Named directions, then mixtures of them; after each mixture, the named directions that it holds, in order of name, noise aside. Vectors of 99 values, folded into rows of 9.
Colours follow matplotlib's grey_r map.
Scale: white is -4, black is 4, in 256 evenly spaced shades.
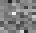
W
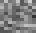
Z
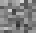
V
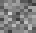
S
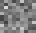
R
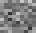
S, V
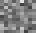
R, V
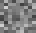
R, Z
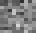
V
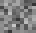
S, V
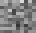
V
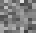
R, V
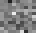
W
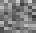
Z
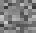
R, Z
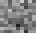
V, W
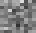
V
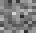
S, W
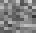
Z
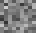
R, Z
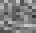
Z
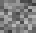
S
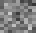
S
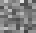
R, V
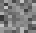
R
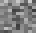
V, Z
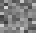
R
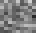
Z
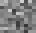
V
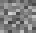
S, W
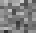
V
